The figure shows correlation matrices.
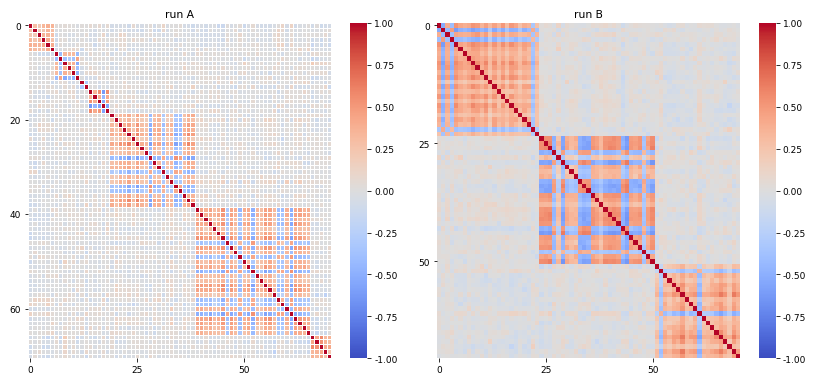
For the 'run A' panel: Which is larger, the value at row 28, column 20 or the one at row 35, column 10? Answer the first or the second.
the second
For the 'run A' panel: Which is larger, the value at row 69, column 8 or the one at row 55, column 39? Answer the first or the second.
the second
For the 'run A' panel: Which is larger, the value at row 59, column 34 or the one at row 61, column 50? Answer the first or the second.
the first
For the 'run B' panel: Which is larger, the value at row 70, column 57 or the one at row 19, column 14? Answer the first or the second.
the first
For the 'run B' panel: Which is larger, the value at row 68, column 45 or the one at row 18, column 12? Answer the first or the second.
the second
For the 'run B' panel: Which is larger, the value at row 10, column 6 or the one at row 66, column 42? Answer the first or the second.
the first
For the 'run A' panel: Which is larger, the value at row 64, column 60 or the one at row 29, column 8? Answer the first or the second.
the first
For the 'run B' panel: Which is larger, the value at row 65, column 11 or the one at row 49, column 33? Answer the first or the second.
the first
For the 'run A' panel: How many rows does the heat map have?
71
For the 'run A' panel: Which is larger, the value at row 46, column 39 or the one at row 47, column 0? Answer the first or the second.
the second
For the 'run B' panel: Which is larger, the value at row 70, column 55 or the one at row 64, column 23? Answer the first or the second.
the first
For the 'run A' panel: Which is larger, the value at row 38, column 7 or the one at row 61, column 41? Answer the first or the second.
the first
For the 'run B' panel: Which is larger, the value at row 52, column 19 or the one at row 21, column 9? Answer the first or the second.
the second
